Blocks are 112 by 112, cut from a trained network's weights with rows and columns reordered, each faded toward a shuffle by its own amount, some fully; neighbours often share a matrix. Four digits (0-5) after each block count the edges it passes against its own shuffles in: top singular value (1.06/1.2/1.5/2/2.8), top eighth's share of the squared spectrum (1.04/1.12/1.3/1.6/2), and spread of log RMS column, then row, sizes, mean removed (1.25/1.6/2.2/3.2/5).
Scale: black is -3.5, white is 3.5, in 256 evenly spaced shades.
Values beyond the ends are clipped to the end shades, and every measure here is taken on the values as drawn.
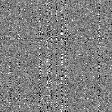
3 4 3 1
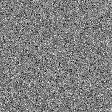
1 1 0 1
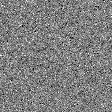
0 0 0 0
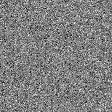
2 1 0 0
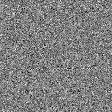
2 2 0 1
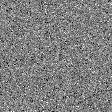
0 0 0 0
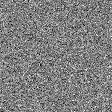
0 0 0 0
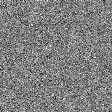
1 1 0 0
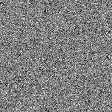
2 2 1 0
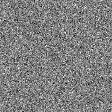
1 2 0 1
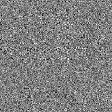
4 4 1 3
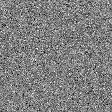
0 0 0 0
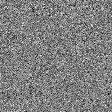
2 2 0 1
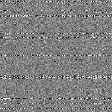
4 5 2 4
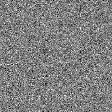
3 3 2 1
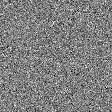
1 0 0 0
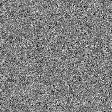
2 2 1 1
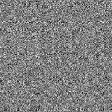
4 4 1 3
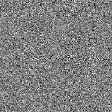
3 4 2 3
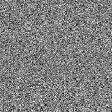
3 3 1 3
